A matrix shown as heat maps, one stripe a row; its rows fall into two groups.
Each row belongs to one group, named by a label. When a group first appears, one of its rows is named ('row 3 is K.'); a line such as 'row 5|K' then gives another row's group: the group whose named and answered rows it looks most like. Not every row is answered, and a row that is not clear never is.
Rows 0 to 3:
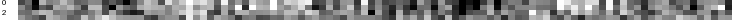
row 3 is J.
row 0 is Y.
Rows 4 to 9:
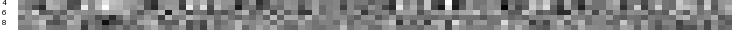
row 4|J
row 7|Y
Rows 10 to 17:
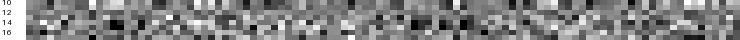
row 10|J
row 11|J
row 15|Y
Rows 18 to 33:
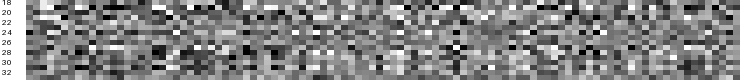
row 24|Y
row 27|J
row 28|Y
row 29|Y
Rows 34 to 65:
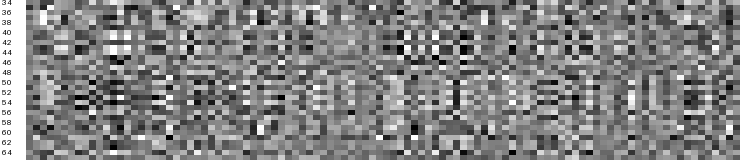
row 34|J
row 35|Y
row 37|Y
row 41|J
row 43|J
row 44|J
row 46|Y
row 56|J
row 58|Y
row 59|Y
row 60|Y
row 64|J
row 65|Y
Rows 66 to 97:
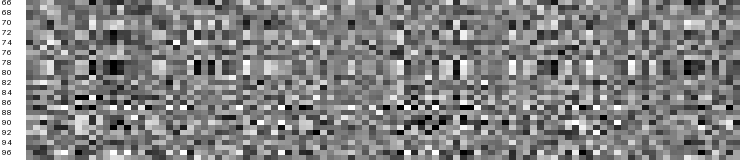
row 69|Y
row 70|J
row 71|J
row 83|Y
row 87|J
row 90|Y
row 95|Y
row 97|J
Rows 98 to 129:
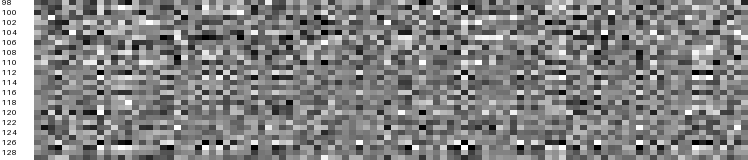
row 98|Y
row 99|J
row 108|J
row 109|Y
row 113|J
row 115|J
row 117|J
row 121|Y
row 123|Y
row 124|Y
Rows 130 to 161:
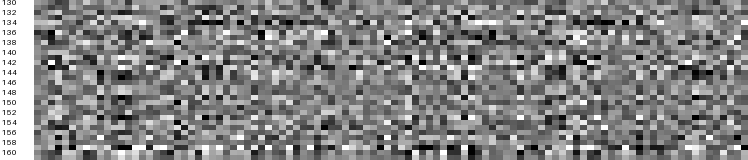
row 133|J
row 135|J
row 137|Y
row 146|Y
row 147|J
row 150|Y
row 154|Y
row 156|Y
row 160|J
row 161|J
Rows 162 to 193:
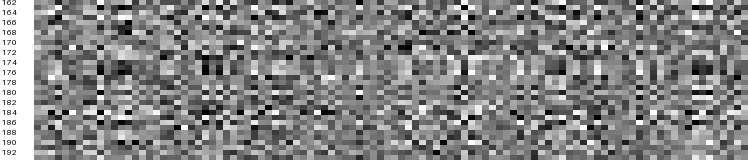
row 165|J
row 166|Y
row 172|J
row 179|J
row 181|J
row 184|Y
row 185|J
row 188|J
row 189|J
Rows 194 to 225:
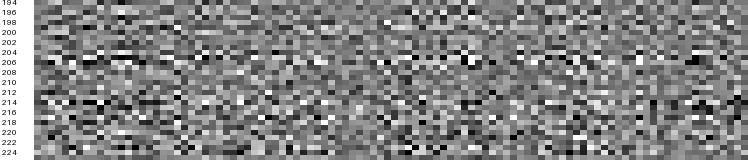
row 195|J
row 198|Y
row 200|Y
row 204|J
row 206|Y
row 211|J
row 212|Y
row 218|Y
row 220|J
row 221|Y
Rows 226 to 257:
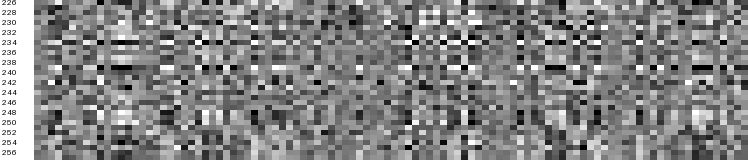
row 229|J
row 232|J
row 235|J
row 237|J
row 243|Y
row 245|J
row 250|J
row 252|Y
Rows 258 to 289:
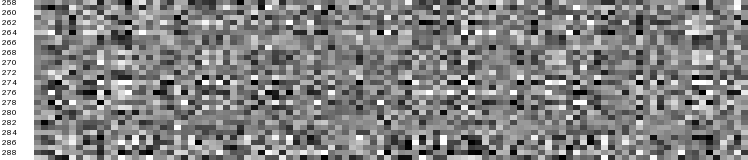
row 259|Y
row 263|J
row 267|Y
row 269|J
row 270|J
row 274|J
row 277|J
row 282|Y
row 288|Y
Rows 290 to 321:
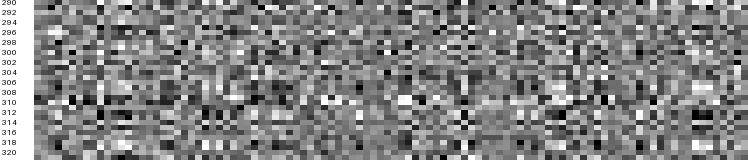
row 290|J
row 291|Y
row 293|J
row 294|J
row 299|J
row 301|J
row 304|Y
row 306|J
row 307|J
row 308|J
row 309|Y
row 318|J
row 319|J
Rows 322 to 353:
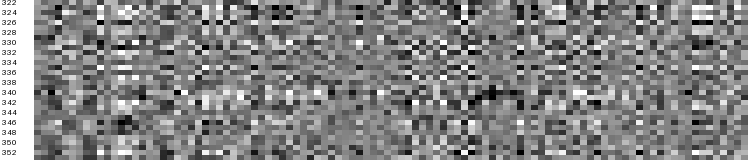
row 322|Y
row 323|J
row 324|J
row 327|J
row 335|J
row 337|J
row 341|Y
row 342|J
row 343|J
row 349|J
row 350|J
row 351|Y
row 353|Y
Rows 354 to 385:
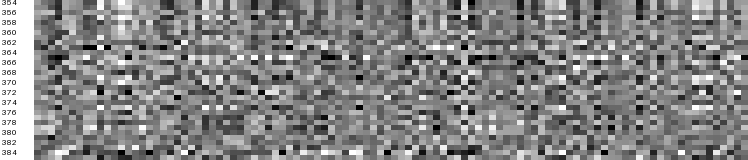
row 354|J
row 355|J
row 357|J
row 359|J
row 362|Y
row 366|J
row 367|Y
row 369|J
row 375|J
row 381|Y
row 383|J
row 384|Y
